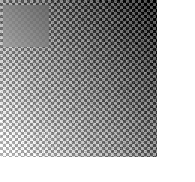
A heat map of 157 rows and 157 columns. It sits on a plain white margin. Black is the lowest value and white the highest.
Mirror symmetry: none. Ninth with the lowest average: top right. Slope: up to the bottom left. Ninth with the highest average: bottom left. Odd patch: calmer, in the top left.
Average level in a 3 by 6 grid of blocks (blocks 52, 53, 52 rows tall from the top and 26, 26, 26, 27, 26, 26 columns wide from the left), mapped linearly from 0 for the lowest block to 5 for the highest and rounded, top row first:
3 2 2 1 1 0
4 3 3 2 2 1
5 4 4 3 3 2
